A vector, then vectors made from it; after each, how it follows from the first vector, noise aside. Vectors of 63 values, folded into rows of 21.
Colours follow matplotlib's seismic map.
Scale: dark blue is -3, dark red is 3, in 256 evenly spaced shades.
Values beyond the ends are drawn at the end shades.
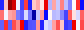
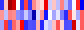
copied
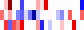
partly zeroed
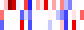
partly zeroed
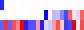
partly zeroed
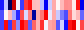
sign-scrambled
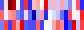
copied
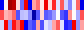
copied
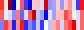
sign-scrambled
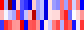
sign-scrambled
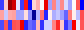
copied
